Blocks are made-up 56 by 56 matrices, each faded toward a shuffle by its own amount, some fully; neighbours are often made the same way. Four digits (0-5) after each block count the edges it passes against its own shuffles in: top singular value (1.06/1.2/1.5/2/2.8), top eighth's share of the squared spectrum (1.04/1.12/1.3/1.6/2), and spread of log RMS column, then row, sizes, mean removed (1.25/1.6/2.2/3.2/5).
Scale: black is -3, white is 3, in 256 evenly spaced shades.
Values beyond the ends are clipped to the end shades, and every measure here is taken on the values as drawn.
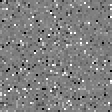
0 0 0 0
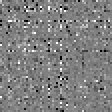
2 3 3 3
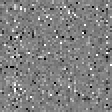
1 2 1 1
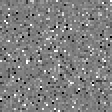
0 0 1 0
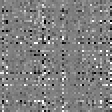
2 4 3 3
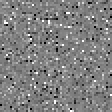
1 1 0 0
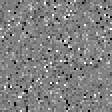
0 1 0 0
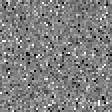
2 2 0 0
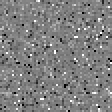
1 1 0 0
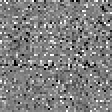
3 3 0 2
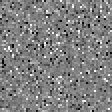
0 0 0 0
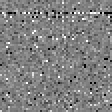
3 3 0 2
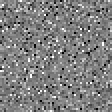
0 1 0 0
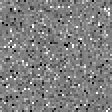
0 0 0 0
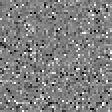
2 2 0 1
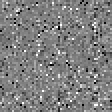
2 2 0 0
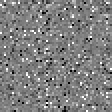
2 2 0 0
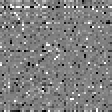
4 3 1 2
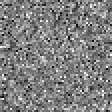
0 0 0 0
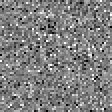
1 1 0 0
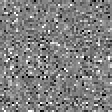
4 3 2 2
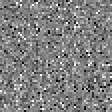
2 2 1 1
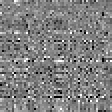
4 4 2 3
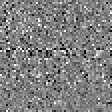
4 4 2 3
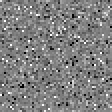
2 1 0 0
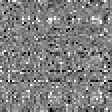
4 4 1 3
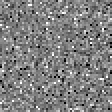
2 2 0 0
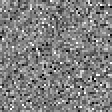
1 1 0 0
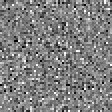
2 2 1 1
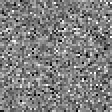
2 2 0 1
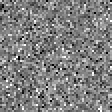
1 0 0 0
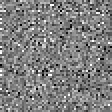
3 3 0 2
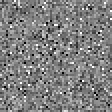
2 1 0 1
